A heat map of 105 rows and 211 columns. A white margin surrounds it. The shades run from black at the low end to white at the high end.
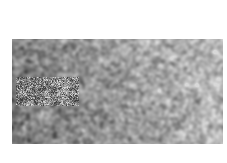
Slope: up to the right. Grain: blotchy. Odd patch: rougher, in the middle left. Stripes: none. Roughest part: middle left. Odd rows or columns: none.
